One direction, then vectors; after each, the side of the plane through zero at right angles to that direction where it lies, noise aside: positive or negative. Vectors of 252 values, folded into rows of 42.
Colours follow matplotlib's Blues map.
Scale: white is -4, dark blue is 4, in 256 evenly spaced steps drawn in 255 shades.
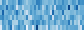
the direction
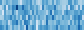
negative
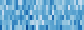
negative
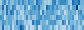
positive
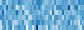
positive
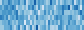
positive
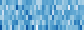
negative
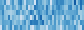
positive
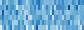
positive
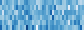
negative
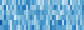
negative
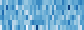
positive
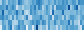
positive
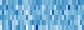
positive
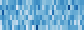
positive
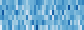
positive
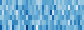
negative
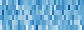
positive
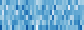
negative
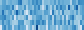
positive
